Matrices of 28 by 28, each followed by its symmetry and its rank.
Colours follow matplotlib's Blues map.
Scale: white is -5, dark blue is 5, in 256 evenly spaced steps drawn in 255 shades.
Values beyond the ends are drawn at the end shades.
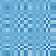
symmetric, rank one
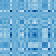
symmetric, rank two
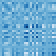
symmetric, rank two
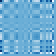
symmetric, rank one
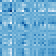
symmetric, rank two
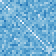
symmetric, full rank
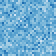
symmetric, full rank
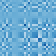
symmetric, rank two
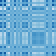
symmetric, rank one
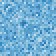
symmetric, full rank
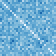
symmetric, full rank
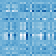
neither, rank two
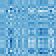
antisymmetric, rank two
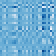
neither, rank two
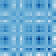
symmetric, rank one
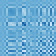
symmetric, rank two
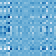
neither, rank two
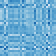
antisymmetric, rank two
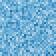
symmetric, full rank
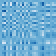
antisymmetric, rank two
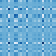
symmetric, rank one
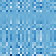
neither, rank two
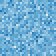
symmetric, full rank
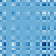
symmetric, rank one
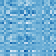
neither, rank two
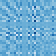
antisymmetric, rank two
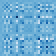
symmetric, rank two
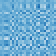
antisymmetric, rank two
